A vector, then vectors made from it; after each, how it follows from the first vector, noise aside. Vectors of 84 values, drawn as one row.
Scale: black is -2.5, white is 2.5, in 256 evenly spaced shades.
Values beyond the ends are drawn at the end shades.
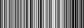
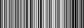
copied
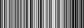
copied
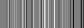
partly zeroed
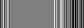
partly zeroed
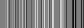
partly zeroed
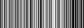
copied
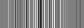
partly zeroed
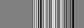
partly zeroed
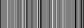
partly zeroed
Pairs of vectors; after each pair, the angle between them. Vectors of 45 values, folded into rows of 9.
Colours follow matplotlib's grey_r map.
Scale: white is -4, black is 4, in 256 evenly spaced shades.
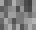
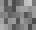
partly opposed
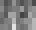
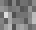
orthogonal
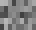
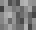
orthogonal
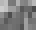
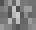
orthogonal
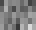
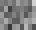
orthogonal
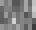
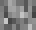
partly opposed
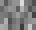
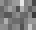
nearly parallel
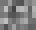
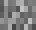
orthogonal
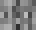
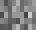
nearly opposite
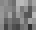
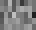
partly opposed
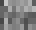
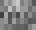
partly aligned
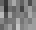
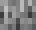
nearly opposite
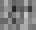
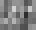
nearly opposite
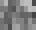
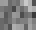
nearly parallel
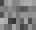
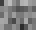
nearly parallel
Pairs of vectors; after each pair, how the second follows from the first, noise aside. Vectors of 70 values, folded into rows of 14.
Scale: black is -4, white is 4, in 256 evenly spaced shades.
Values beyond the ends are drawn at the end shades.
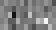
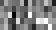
scaled up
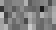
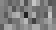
shuffled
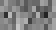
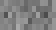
shrunk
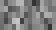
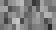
copied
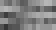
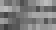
copied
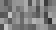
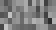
copied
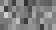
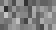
copied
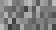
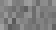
shrunk
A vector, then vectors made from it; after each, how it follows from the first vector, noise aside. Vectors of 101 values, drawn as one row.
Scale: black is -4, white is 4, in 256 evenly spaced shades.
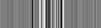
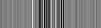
sign-scrambled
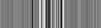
copied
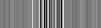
sign-scrambled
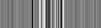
copied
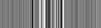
copied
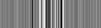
copied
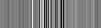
sign-scrambled
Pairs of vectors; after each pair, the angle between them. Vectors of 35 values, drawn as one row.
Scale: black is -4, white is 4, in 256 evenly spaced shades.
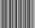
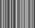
partly opposed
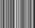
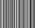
partly aligned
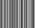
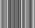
partly opposed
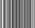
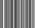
orthogonal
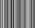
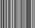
nearly opposite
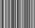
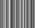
orthogonal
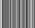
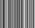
orthogonal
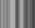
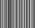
orthogonal
